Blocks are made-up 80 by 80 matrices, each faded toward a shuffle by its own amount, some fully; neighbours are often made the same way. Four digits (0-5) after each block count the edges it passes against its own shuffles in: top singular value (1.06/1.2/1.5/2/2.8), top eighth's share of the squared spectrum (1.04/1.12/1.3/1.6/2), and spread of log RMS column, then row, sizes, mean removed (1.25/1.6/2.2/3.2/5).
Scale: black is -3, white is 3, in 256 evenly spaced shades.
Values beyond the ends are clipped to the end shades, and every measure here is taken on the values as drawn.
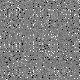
4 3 2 1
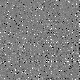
3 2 1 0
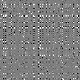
5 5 3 3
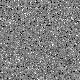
0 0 0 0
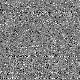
1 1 0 2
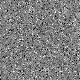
0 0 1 0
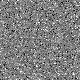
0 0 0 0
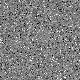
0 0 0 0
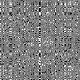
5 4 3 2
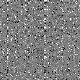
4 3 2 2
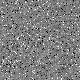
2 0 0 0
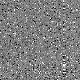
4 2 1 1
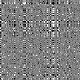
5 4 3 3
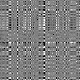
5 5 4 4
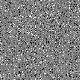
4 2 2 1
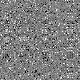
4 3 2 1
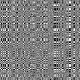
5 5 4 4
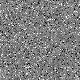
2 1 0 0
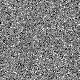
0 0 0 0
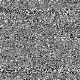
1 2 0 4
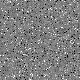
2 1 0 0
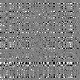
5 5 3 4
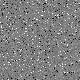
1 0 0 0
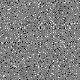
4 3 1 1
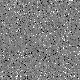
2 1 0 0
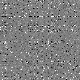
4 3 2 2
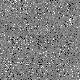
3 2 1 1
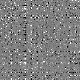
4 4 2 3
